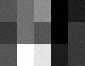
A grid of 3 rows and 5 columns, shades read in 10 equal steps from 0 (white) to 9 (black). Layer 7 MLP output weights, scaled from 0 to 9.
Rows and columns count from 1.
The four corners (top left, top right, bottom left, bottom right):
6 8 6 7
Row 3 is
6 0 1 8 7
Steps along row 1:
down down up down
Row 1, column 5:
8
